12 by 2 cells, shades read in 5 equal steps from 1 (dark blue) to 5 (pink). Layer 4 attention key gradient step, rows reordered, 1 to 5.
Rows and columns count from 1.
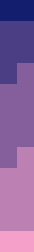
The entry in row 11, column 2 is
4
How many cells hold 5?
2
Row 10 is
4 4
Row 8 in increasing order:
3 4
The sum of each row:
2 4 4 5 6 6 6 7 8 8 8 10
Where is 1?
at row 1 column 1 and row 1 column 2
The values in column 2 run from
1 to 5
